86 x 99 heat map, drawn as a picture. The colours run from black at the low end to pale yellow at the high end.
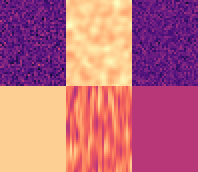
The table splits into 2 rows of 3 panels. Panel 1,1: low, fine-grained. Panel 1,2: very high, blotchy, faint in contrast. Panel 1,3: low, fine-grained. Panel 2,1: very high, flat. Panel 2,2: high, streaked downward. Panel 2,3: middling, flat.
